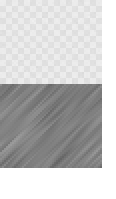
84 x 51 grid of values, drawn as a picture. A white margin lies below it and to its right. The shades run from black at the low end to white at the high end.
The table splits into 2 rows of 1 panel. Panel 1,1: very high, checkered, faint in contrast. Panel 2,1: middling, slanting up to the right, faint in contrast.
